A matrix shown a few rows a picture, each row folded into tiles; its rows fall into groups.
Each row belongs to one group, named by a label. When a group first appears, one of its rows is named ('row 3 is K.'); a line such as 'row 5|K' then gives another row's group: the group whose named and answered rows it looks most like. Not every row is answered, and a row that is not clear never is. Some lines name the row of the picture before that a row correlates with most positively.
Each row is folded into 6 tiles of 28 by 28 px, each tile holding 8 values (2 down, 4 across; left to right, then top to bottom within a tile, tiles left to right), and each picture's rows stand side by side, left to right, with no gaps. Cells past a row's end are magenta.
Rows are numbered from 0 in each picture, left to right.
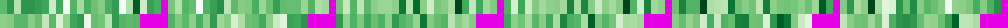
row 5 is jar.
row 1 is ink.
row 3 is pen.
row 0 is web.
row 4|jar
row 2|pen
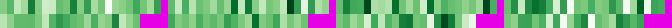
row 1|pen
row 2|jar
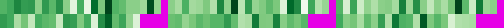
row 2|pen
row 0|jar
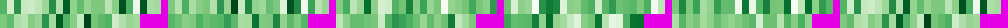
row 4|web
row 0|pen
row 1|pen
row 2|jar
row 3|ink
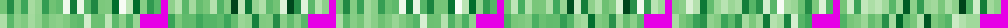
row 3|pen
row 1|pen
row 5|pen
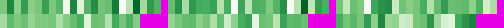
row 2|ink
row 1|web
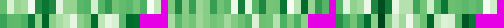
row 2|ink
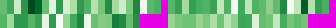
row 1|web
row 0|web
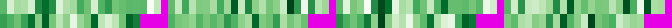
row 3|pen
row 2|ink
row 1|pen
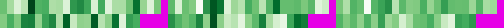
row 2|ink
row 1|ink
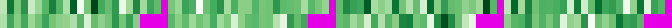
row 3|web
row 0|web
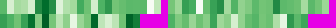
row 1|ink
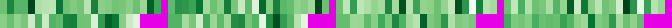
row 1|jar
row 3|pen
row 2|pen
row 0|jar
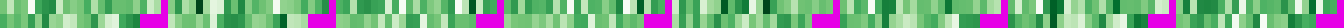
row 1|jar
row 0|ink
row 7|web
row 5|ink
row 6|ink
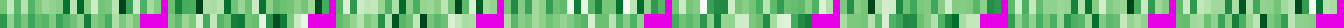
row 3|web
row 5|jar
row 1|jar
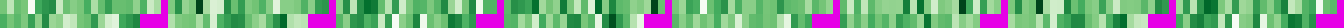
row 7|web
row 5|pen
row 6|jar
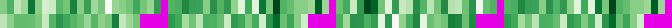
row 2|web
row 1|jar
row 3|jar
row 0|jar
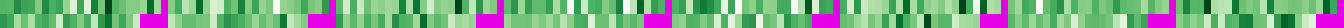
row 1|jar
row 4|web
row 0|jar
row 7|jar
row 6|ink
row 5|pen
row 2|pen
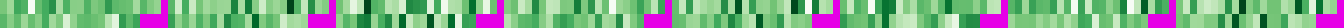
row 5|ink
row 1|pen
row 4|pen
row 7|pen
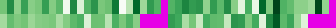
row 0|web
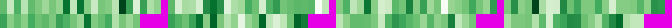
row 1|ink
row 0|pen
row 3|jar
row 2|jar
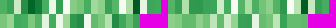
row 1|web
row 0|web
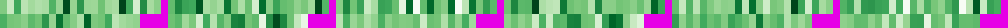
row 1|jar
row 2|web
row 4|pen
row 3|jar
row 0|pen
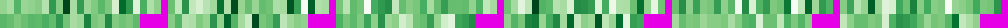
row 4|web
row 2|ink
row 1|pen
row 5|jar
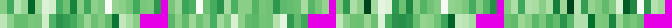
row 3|pen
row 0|jar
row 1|ink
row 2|jar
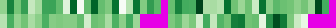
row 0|web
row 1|jar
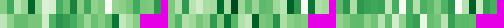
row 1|pen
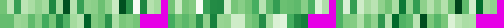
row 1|ink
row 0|pen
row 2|pen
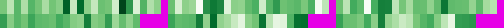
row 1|ink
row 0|pen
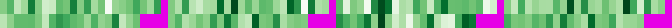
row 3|pen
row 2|ink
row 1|pen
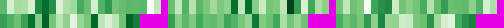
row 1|pen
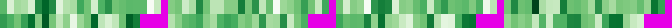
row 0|ink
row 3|jar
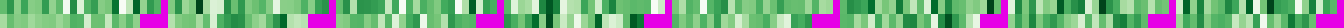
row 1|jar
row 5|jar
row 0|web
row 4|ink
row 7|web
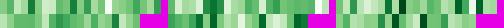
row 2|pen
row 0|jar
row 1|ink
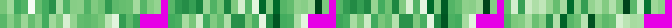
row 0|ink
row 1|jar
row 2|jar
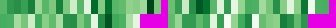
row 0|jar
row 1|web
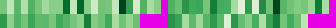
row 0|pen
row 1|jar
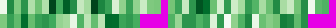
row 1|web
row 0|web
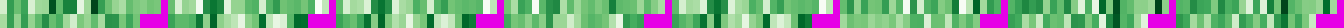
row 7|jar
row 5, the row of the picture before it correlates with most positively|1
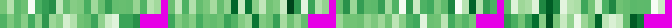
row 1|pen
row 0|ink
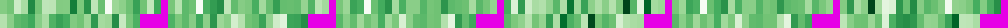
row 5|jar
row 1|ink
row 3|pen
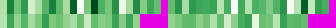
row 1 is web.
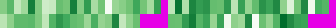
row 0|jar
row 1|web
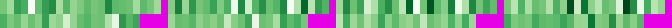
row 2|web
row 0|ink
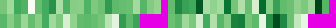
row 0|ink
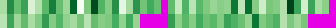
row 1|pen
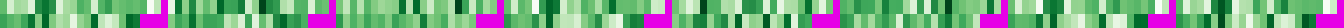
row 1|web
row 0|ink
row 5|jar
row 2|pen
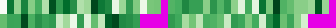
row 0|web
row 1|jar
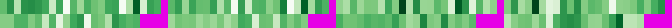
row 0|web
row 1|web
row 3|jar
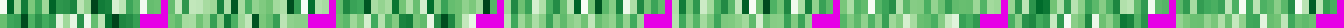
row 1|pen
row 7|web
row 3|web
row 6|web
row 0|web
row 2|jar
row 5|ink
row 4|web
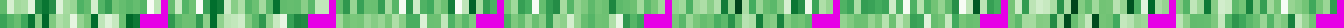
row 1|ink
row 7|jar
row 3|ink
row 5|web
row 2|web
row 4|pen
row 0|ink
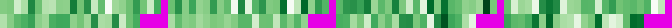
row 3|ink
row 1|web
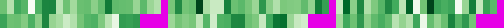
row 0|ink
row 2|web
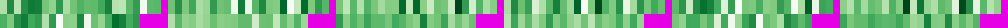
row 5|pen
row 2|pen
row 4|web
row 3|web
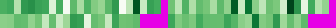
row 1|pen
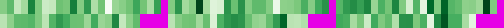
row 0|jar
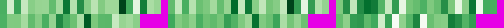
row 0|pen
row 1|pen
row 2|web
